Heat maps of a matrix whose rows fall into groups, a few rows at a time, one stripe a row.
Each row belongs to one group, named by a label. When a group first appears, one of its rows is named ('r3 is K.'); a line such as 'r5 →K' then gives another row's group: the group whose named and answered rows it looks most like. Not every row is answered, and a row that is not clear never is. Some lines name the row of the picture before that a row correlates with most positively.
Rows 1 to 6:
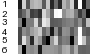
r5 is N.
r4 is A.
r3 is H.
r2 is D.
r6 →H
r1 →A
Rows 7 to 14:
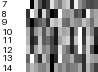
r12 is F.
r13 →N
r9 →H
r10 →F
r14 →A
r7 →D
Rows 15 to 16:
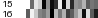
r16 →A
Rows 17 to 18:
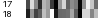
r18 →N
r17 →N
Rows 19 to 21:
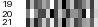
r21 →N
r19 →N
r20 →A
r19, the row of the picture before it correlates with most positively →18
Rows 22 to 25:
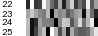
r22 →N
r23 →A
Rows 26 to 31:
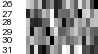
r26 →F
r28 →H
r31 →D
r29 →H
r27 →N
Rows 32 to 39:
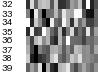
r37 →H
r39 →F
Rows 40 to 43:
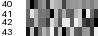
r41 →A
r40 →H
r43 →N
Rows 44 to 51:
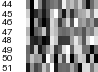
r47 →H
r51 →N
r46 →D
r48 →H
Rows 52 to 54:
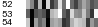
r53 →H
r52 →F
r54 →H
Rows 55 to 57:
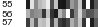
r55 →A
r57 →A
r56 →F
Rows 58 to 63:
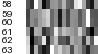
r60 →A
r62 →H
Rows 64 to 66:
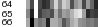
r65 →D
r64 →D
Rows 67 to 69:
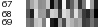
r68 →D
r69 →F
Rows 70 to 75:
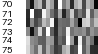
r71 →N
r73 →F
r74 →F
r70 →F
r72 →N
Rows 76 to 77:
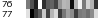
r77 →H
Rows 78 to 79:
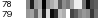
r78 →D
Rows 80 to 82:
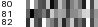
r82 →N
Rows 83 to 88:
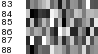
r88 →H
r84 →H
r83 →A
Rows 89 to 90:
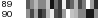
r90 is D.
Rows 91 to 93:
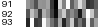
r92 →N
